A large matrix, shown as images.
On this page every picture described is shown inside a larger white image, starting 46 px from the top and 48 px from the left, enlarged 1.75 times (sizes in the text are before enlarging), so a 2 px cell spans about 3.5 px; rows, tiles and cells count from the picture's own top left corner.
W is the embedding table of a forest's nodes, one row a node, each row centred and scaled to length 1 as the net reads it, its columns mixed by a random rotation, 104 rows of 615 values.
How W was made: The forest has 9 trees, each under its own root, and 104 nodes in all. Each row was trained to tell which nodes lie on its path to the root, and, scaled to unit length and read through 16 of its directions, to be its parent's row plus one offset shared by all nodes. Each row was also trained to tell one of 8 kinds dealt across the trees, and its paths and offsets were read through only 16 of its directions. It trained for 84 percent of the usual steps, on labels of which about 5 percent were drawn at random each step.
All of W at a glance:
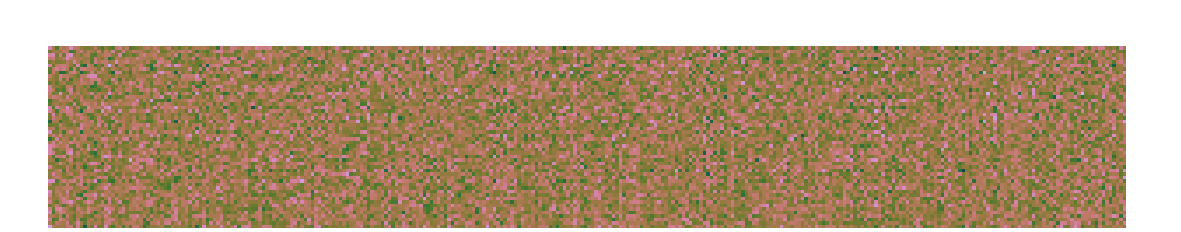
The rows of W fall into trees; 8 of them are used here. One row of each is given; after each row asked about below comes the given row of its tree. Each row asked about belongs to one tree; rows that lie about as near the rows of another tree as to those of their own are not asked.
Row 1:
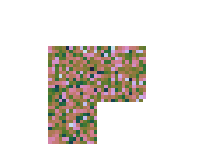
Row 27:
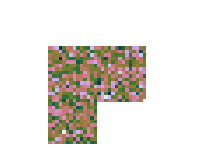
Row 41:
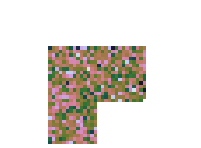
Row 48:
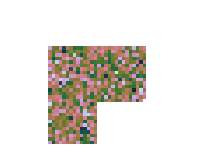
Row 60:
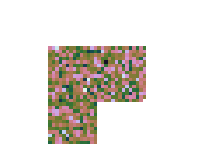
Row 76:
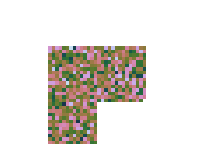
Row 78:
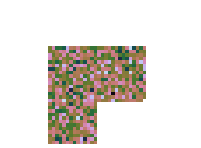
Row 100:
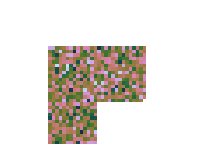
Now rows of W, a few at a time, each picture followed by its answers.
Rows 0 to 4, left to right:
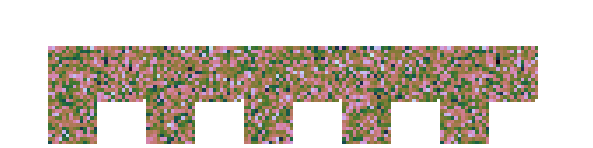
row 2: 78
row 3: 41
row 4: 60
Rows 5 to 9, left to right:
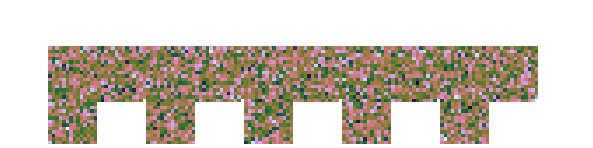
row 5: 100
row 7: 60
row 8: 1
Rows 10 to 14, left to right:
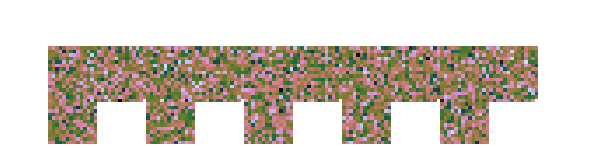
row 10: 27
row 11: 100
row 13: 76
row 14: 48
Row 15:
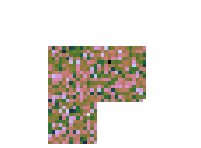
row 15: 48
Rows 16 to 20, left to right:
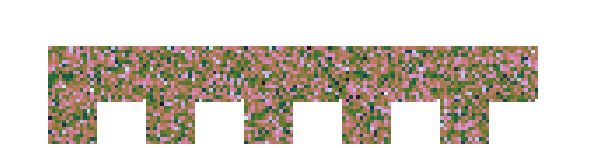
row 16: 100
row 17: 76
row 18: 41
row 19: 76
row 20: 1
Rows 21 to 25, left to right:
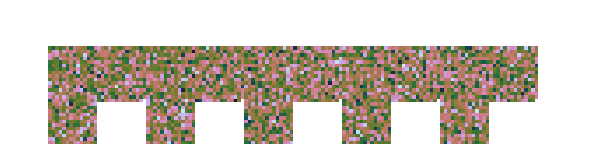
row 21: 78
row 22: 78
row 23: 60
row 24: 1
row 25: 60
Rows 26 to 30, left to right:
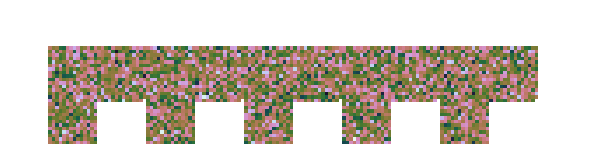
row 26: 27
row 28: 60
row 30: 41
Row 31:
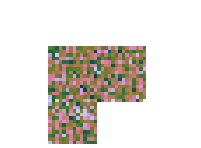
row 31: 78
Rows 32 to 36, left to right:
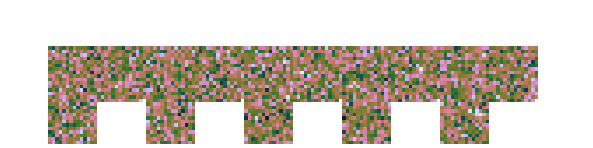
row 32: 78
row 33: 100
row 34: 100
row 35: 100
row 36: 27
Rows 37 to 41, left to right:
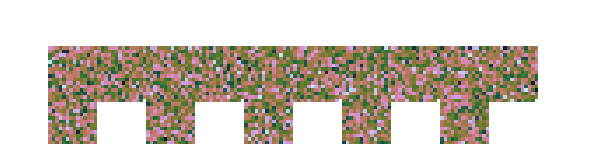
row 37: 100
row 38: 41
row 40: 78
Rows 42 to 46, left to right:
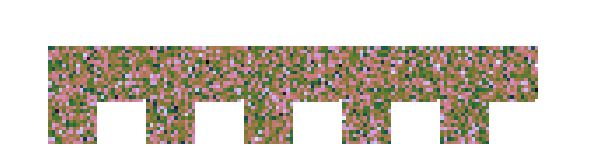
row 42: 78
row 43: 48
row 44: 1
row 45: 78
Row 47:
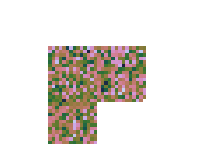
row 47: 60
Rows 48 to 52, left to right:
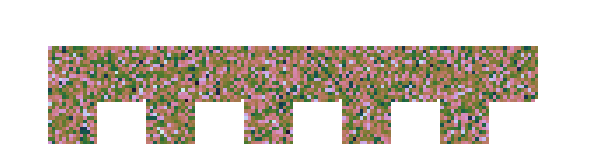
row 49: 100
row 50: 41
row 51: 41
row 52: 41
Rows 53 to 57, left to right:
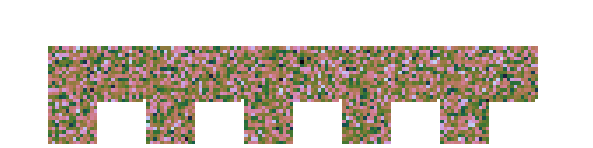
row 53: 78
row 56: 60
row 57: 100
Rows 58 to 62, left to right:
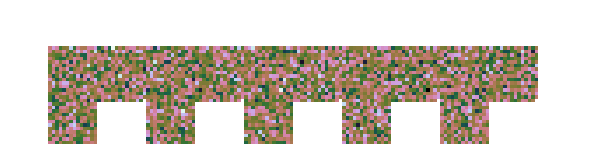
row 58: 100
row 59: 60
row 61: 100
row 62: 78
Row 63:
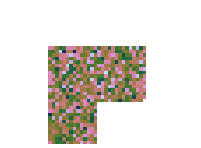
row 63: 27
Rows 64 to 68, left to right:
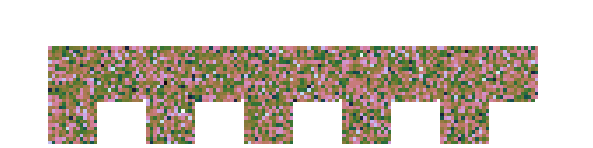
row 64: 1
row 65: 41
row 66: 78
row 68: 1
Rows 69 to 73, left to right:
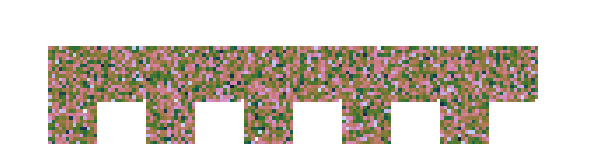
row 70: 41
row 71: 60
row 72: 76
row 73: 41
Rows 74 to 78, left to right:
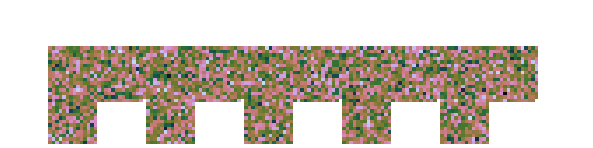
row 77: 60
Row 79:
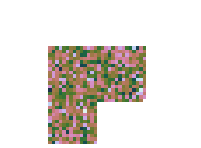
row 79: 60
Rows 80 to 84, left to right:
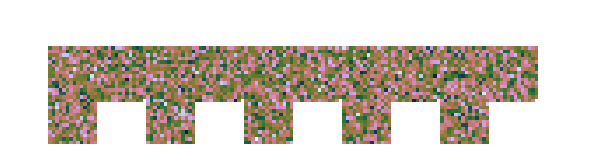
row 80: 41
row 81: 78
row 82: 60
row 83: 76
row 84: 76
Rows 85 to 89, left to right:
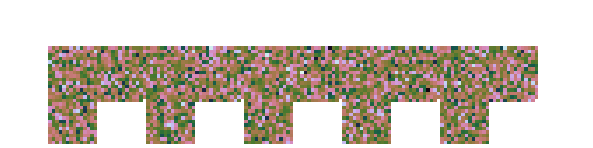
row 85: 100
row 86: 1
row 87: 41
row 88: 100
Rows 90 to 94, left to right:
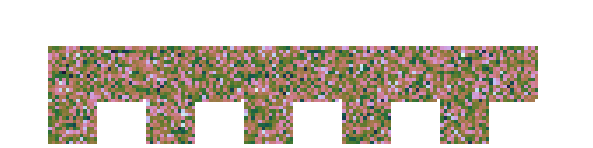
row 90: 78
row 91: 48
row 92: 78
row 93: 100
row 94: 100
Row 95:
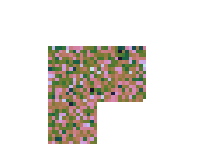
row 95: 78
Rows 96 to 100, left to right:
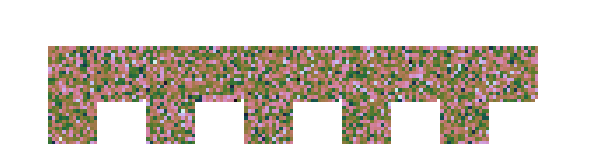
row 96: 60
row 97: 41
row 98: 1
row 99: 27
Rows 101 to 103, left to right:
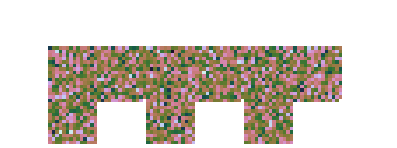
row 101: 41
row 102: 60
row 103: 60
